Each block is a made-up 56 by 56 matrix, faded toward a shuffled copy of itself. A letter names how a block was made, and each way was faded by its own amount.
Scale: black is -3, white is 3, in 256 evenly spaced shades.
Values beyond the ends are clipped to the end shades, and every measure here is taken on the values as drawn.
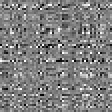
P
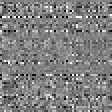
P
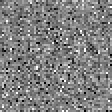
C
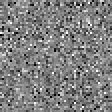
C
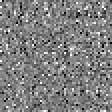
C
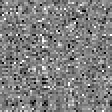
C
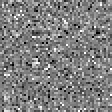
C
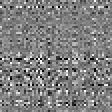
P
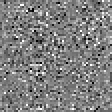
C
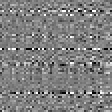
P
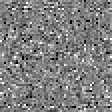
C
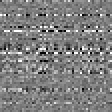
P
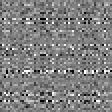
P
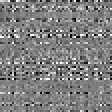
P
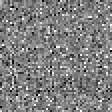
C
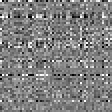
P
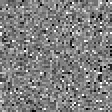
C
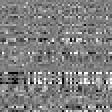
P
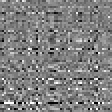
P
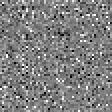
C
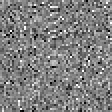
C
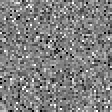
C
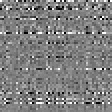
P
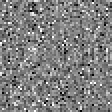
C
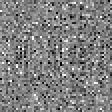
C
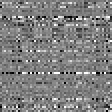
P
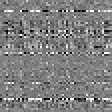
P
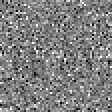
C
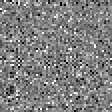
C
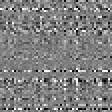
P
